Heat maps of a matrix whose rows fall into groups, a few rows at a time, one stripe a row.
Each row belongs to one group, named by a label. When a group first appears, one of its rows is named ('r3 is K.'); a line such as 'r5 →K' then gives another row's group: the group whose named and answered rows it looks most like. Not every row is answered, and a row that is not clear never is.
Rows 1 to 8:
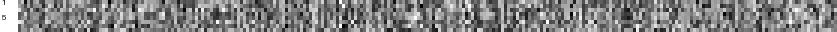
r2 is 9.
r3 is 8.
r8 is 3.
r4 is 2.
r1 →9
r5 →2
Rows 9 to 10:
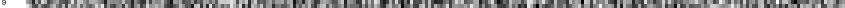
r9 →9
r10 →8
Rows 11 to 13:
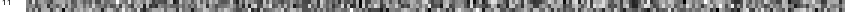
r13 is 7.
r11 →2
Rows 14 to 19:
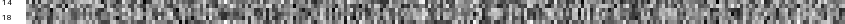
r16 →2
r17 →2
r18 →2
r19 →9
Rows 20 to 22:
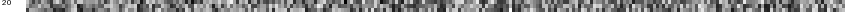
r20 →9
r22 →3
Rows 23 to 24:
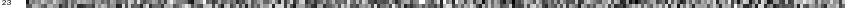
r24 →3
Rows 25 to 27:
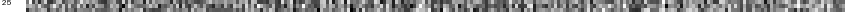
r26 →8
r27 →2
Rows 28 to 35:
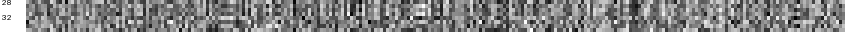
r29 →2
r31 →2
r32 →9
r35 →8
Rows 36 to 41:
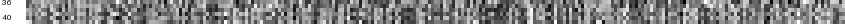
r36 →7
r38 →8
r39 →9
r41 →8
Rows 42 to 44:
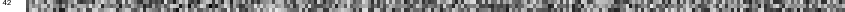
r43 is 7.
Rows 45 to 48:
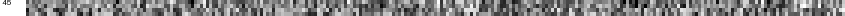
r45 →7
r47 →3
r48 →3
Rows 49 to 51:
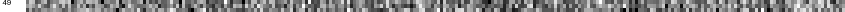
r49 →2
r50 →8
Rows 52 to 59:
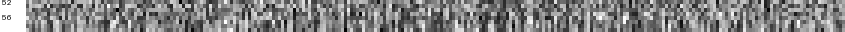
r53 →3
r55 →2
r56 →8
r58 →9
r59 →9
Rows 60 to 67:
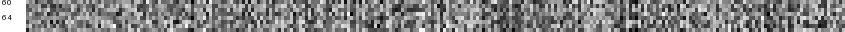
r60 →2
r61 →3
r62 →3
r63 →2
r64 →7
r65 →3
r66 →3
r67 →7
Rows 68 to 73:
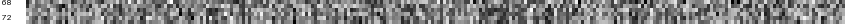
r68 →2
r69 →3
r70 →8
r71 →7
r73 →8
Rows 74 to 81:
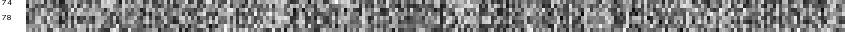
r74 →3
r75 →3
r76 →9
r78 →3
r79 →3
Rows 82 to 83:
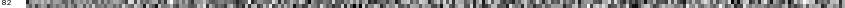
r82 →7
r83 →2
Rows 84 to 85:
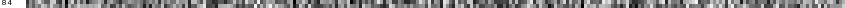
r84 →8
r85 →7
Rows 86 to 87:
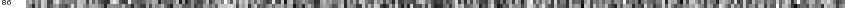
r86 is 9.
